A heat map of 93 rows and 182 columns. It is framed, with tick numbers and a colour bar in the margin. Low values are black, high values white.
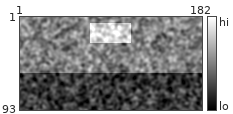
A horizontal seam about 60% of the way down splits the table, and the top part is higher. The ninth with the highest average is the top middle. An odd patch, higher than its surroundings, sits in the top middle.
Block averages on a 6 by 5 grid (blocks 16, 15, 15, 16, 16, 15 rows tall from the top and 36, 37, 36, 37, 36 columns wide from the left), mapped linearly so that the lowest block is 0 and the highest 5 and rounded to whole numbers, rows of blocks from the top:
3 3 5 3 3 / 3 3 5 3 3 / 3 3 3 3 3 / 2 2 1 2 2 / 0 0 0 0 0 / 0 0 0 0 0
